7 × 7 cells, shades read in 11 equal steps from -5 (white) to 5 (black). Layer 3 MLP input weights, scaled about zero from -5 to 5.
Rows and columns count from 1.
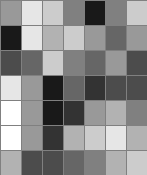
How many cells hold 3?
3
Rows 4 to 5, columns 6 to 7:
2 2 | -2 0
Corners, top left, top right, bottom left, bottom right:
-1 -3 -2 -3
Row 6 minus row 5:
0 0 -1 -5 -2 -2 -2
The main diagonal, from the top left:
-1 -4 -3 1 -1 -4 -3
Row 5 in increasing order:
-5 -2 -1 -1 0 3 4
